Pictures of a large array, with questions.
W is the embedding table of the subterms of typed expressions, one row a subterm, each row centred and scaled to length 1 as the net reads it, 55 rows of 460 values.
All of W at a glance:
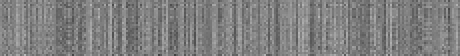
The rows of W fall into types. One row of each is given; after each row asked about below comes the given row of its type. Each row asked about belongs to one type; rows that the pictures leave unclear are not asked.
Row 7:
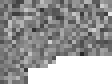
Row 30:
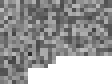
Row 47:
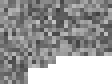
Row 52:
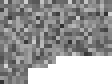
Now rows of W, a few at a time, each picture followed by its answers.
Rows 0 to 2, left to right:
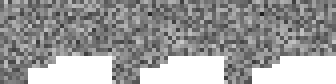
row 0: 52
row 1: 7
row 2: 7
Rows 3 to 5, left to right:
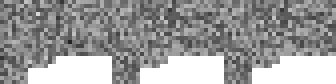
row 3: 30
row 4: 47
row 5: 47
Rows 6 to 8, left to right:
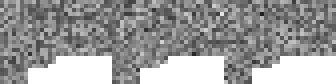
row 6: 30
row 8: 7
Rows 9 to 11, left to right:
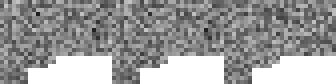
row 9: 52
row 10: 52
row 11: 7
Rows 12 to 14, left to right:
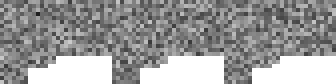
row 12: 7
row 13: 52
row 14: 7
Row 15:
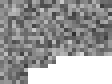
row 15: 47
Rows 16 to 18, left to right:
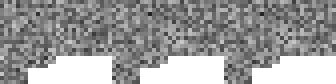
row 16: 52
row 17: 7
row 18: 7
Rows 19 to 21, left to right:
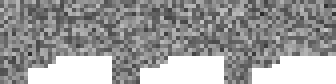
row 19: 30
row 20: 7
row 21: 47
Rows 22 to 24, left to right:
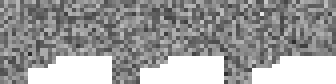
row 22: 30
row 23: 7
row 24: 30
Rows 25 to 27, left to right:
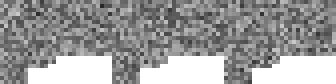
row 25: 47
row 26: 47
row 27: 52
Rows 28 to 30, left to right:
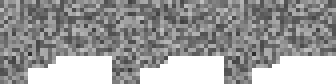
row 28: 30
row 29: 30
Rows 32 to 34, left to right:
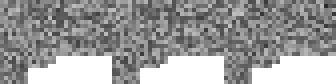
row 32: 47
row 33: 30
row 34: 47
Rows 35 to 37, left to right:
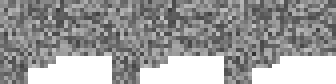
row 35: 47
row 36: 47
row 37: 30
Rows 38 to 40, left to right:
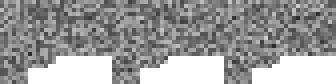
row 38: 30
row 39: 30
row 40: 30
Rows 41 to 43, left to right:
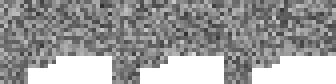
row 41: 47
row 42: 47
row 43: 47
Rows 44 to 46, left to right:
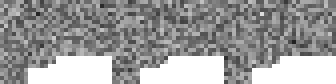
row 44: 47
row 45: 30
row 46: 30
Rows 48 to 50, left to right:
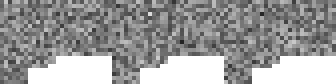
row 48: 52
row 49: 30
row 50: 7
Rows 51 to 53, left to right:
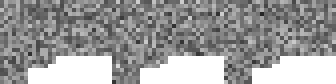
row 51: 30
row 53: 7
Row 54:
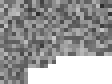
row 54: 47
